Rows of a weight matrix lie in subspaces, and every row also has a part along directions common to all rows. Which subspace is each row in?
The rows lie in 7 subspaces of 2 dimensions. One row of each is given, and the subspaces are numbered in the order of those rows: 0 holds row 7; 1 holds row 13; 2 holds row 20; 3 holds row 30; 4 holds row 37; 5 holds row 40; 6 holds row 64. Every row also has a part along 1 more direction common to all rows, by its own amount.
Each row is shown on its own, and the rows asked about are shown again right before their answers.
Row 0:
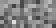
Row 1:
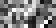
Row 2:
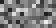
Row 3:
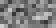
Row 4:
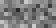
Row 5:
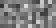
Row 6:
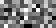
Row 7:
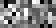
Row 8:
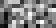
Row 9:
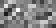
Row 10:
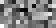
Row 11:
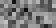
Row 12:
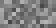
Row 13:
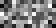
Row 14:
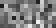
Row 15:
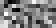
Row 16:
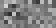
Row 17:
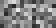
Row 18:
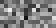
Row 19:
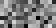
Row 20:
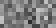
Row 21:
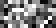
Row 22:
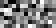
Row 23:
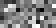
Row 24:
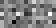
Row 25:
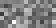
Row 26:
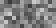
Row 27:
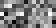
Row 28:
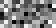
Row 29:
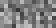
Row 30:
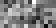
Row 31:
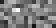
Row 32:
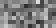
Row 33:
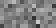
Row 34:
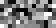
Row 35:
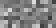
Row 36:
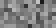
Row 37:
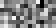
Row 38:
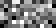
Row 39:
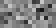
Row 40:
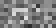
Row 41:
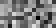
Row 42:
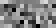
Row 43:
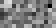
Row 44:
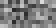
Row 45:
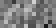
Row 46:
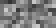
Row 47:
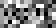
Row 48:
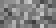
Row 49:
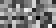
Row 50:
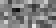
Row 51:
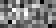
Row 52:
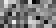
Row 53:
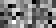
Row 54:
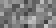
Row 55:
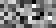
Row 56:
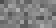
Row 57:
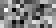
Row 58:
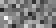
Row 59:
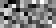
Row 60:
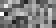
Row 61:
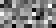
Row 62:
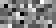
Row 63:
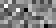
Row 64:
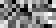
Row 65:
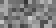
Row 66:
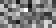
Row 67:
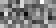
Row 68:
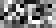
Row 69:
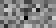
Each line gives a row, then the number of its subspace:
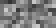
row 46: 2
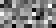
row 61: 1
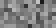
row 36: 4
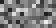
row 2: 6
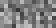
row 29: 4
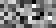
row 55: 1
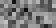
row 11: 6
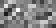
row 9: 6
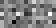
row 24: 0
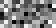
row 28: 1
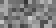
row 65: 3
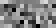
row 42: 2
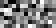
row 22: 4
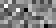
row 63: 6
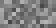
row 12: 6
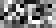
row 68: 1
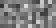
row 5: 4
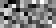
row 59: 4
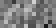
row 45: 3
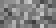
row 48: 1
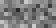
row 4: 5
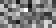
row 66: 6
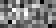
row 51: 0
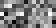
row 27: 0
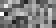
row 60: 0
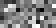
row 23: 2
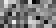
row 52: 3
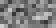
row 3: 6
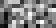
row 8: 4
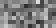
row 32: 4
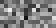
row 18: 5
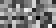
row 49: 3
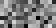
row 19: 3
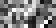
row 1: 3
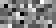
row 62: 2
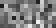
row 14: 4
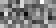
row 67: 0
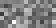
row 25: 0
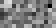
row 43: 1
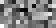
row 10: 6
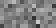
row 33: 2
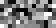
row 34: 6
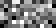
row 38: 1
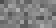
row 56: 5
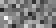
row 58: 4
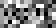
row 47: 5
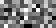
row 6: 5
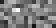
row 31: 5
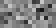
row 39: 2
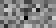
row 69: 5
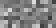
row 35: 3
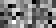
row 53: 0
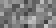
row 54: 3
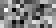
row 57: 1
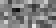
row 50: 5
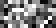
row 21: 3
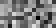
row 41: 3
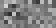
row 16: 0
